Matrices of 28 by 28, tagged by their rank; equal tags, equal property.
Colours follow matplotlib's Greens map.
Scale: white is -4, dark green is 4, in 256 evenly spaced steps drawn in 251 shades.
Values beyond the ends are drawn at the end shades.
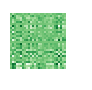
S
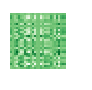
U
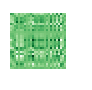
U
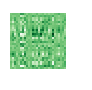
S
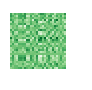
S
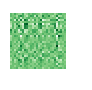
S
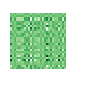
U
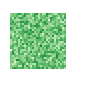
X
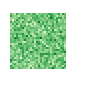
X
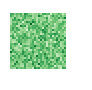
X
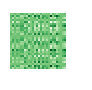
U
